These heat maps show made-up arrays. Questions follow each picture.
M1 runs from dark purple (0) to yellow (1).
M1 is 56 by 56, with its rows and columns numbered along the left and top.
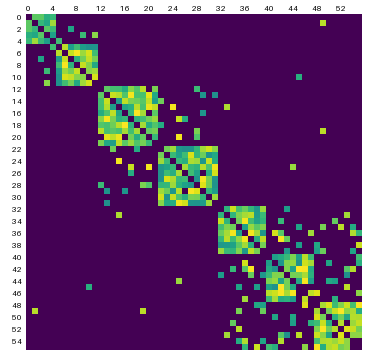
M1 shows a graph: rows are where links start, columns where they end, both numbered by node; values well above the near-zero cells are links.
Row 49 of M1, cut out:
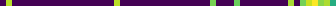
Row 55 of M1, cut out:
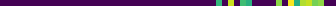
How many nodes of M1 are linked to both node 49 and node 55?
5
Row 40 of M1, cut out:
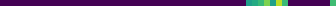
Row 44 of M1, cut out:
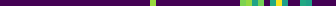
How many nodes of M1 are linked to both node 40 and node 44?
6
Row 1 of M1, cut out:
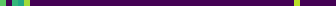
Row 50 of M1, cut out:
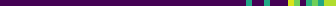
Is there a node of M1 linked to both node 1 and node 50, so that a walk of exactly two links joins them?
yes
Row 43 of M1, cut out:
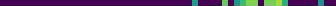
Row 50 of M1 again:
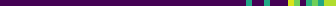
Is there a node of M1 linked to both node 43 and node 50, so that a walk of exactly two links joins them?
yes
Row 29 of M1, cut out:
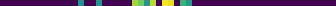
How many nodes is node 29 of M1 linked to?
10
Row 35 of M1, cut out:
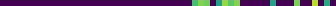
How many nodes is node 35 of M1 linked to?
11
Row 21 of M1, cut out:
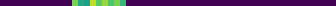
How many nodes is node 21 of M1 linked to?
9
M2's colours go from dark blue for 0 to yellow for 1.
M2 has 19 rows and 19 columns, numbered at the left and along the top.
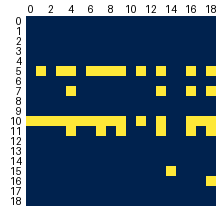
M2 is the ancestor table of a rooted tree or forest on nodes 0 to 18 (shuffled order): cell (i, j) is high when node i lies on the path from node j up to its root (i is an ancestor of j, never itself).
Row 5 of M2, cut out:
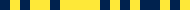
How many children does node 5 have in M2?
5
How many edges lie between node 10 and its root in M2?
0
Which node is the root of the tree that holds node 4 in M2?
10
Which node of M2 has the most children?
5
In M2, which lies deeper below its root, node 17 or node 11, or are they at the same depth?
node 11
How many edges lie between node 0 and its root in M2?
1
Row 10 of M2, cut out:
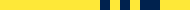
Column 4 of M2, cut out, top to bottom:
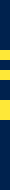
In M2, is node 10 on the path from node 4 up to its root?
yes
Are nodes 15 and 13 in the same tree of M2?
no
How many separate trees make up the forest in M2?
3
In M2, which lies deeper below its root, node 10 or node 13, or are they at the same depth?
node 13
